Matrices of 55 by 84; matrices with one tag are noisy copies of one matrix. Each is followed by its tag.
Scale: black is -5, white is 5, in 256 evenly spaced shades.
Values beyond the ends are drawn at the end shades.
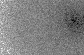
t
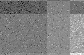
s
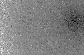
t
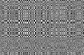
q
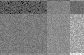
s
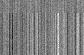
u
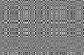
q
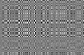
q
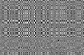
q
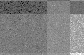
s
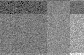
s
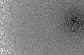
t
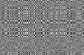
q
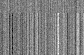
u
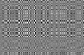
q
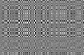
q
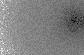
t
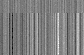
u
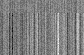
u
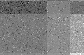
s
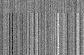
u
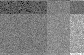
s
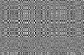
q
